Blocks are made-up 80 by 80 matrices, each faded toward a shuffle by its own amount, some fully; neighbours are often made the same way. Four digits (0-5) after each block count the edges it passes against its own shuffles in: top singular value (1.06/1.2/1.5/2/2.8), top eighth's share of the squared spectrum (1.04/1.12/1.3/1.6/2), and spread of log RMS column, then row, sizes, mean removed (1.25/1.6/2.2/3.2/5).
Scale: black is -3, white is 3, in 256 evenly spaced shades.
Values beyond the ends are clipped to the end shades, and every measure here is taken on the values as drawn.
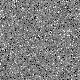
0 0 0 0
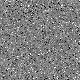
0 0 0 0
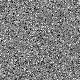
1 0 0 0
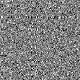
4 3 1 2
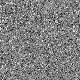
2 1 0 0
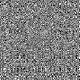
4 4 2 2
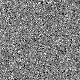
1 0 0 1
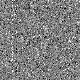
1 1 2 0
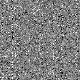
1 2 2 0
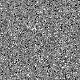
1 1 2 0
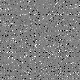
4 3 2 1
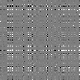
5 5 3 3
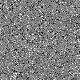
2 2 0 0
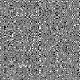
4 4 3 2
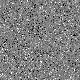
1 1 0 0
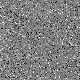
1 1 0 0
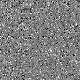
3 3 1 1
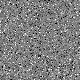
1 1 0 0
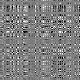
5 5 4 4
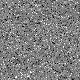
2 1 0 0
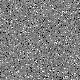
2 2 1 0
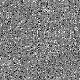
3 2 1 1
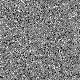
0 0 0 0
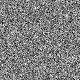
0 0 0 0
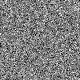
0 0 0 0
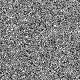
0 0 0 0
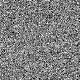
3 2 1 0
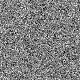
0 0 0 0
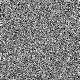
3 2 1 0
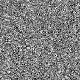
3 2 0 1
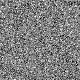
2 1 0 0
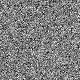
1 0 0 0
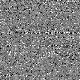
3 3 0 2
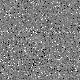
1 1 1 1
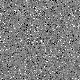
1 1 0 1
